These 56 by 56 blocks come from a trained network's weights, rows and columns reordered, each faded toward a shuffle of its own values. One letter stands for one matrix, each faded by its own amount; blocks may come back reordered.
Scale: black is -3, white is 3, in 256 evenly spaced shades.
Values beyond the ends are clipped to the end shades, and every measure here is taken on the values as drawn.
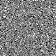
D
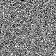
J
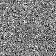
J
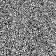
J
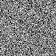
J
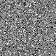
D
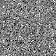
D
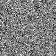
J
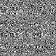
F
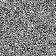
D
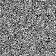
J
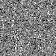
D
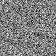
J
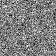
J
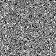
D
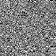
F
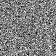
J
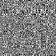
F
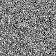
D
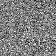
J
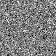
J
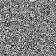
F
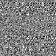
F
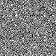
D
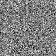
D
